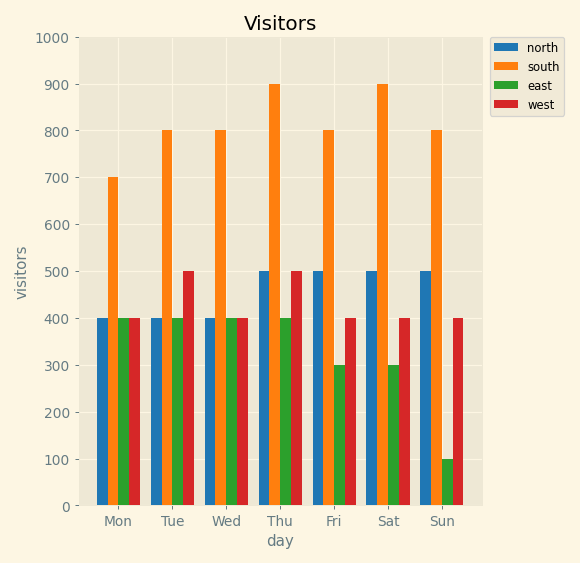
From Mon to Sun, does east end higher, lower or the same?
lower
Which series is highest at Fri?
south
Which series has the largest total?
south
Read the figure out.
Title: Visitors
x-axis: day, ticks Mon Tue Wed Thu Fri Sat Sun
y-axis: visitors, ticks 0 100 200 300 400 500 600 700 800 900 1000
Legend: north, south, east, west
Values:
north: 400 400 400 500 500 500 500
south: 700 800 800 900 800 900 800
east: 400 400 400 400 300 300 100
west: 400 500 400 500 400 400 400
